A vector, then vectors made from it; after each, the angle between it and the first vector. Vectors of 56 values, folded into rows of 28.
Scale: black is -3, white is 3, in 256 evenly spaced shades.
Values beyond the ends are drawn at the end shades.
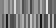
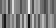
orthogonal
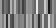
partly aligned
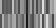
partly opposed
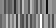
nearly opposite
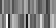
partly opposed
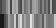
orthogonal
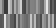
partly aligned
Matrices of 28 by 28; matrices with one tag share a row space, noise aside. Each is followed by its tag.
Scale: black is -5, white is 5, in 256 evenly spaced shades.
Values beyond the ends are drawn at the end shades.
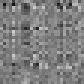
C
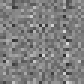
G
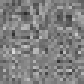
C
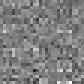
C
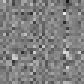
G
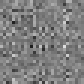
G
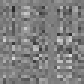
C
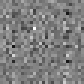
G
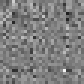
G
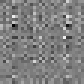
G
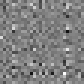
G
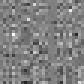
C
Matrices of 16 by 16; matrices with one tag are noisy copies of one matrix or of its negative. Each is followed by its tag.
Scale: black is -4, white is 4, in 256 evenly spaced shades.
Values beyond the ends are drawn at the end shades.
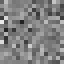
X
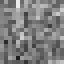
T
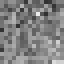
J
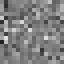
X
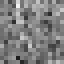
T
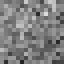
J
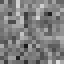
T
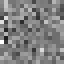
X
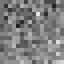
J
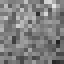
J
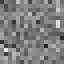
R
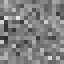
X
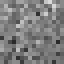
J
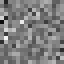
X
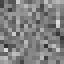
R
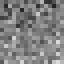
J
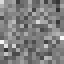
R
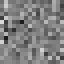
X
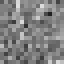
T
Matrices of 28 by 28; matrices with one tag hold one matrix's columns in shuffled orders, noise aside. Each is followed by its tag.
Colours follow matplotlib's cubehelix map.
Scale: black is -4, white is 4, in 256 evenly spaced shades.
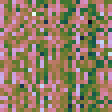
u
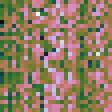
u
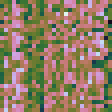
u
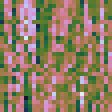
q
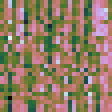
q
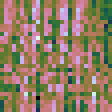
q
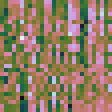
q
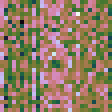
u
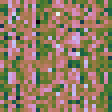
u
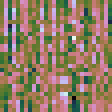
q
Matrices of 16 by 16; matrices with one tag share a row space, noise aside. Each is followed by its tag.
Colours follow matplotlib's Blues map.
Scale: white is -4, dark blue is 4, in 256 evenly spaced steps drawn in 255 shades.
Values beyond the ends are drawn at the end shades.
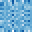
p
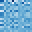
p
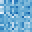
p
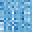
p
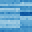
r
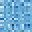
p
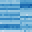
r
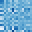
p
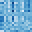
p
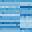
r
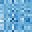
p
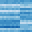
r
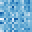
p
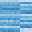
r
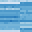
r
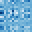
p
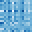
p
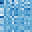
p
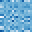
p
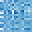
p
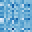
p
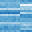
r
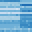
r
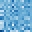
p
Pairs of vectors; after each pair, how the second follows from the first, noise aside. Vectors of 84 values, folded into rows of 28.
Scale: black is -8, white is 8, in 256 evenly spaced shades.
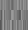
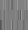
partly zeroed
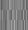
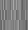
reversed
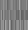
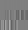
partly zeroed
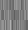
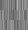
reversed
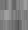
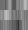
scaled up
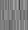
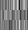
scaled up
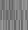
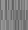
reversed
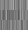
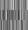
scaled up
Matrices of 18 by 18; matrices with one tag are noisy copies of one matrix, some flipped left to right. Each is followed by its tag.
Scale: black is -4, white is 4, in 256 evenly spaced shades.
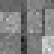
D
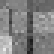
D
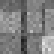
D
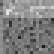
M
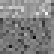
M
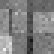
D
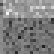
M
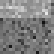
M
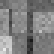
D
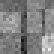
D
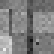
D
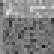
M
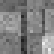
D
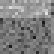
M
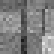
D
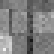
D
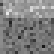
M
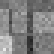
D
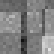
D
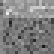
M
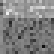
M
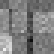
D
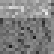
M
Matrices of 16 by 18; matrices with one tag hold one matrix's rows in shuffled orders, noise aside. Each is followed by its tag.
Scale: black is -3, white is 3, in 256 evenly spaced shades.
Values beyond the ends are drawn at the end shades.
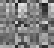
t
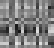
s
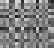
s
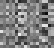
t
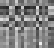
s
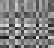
s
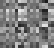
t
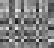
s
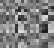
t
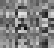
t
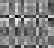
s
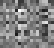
t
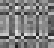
s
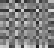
s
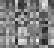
t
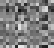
t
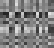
s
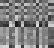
s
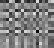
s
